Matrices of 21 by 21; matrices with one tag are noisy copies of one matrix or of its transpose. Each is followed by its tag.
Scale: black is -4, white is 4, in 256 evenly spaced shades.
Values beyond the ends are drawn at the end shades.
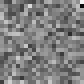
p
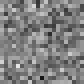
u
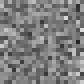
u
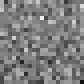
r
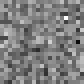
u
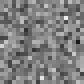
u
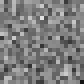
r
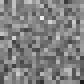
r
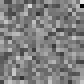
p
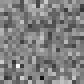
u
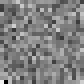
p
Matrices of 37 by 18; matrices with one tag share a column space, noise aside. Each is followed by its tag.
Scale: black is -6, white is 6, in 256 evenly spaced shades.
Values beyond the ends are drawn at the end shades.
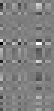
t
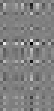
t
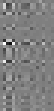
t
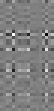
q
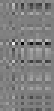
t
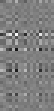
q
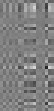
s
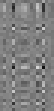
s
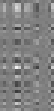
s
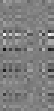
q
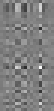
s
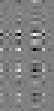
q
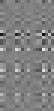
q
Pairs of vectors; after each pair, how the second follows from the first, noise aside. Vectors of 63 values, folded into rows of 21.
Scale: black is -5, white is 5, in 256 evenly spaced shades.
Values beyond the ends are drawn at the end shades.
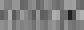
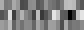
scaled up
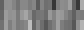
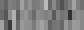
wrapped around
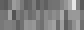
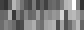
scaled up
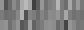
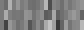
wrapped around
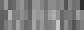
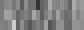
wrapped around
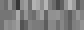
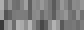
wrapped around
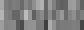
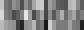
scaled up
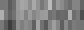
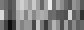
scaled up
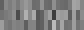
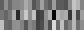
scaled up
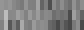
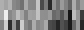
scaled up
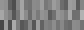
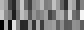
scaled up
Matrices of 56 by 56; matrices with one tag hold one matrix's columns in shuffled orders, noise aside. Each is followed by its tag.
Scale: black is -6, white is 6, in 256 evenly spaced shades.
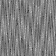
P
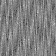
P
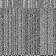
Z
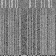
Z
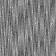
P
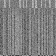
Z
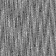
P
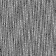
P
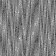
P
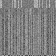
Z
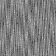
P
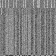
Z
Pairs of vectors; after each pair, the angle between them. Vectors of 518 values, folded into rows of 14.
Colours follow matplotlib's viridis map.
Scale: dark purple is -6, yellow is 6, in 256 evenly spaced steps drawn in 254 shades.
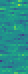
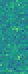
partly aligned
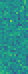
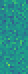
orthogonal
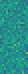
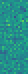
orthogonal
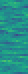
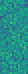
orthogonal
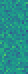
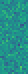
orthogonal
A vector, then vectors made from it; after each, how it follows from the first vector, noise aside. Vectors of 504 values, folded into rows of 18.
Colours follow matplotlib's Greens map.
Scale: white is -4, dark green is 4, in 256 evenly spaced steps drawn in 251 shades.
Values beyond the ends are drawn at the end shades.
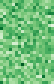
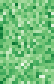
sign-scrambled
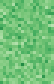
shrunk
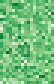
sign-scrambled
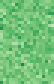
shrunk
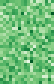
wrapped around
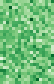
reversed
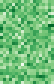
sign-scrambled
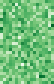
sign-scrambled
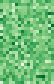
sign-scrambled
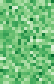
reversed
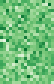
wrapped around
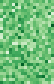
sign-scrambled
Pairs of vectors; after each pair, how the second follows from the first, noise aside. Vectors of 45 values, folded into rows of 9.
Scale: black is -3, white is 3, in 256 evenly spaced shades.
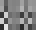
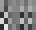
copied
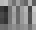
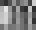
negated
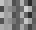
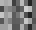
copied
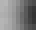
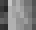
wrapped around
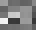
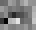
negated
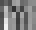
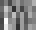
copied
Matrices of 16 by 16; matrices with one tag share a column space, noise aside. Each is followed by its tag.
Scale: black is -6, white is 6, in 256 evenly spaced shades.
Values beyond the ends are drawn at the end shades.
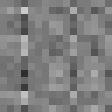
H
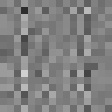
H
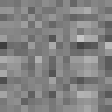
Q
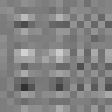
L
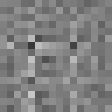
Q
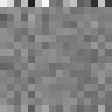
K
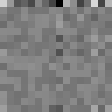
K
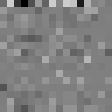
K
